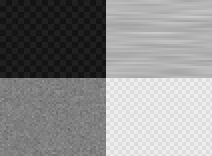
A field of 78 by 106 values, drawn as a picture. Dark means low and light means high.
The table splits into 2 rows of 2 panels. Panel 1,1: very low, checkered, faint in contrast. Panel 1,2: high, streaked across, faint in contrast. Panel 2,1: middling, fine-grained, faint in contrast. Panel 2,2: very high, checkered, faint in contrast.
